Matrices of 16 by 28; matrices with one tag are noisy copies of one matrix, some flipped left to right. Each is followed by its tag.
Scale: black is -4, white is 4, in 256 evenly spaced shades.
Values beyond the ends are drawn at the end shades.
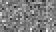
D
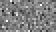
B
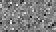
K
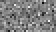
B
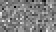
D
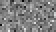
D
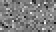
K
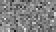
D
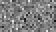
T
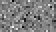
T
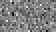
B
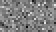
K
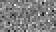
B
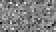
K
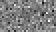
B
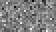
D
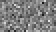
B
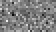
B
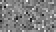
T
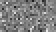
D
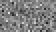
B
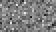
K
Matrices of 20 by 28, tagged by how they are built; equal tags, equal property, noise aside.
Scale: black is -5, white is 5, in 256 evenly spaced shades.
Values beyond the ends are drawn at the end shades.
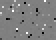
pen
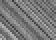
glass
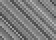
glass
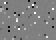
pen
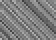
glass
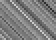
glass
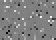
pen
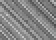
glass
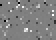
pen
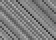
glass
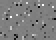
pen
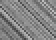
glass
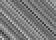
glass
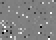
pen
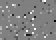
pen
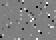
pen
